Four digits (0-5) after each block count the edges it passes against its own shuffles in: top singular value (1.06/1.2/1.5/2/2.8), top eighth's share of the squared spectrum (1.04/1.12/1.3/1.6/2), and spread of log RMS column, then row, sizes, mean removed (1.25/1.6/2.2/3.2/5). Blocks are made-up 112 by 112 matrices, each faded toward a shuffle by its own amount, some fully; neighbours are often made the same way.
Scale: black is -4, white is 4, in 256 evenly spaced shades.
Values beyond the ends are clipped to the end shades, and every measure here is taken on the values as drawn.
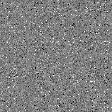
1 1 2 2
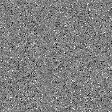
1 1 2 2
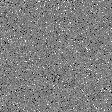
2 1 0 0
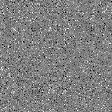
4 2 1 1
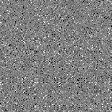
4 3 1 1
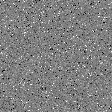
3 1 0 0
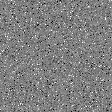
2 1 0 0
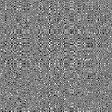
5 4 3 3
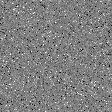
1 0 0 0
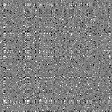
5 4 3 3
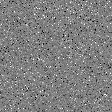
0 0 0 0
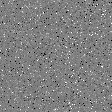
1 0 0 0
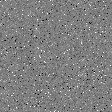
1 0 0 0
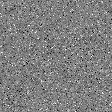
2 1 0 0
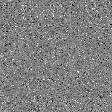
3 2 0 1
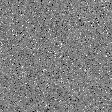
0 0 0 0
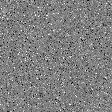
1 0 0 0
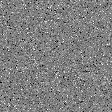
1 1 0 0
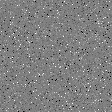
0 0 0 0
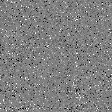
1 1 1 1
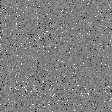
2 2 1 1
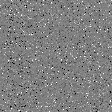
1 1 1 1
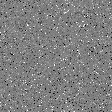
0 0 0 0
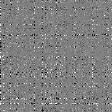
3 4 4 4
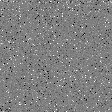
1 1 0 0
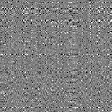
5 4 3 3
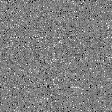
3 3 1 2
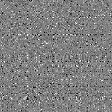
4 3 2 2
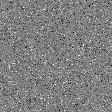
1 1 0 0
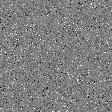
0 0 0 0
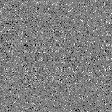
4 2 1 1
